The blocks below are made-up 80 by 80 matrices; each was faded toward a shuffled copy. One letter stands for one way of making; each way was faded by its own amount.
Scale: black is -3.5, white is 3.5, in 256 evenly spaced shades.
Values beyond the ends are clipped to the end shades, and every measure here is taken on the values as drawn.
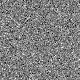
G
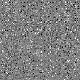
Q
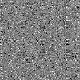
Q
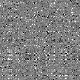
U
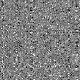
Q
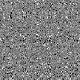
Q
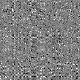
U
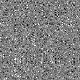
Q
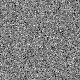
G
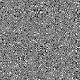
Q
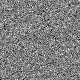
G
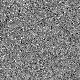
G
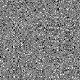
Q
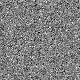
G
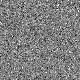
G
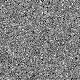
G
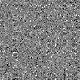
Q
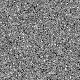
G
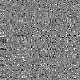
U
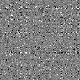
U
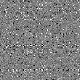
U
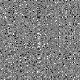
U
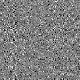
U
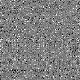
Q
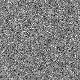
G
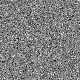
G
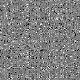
U
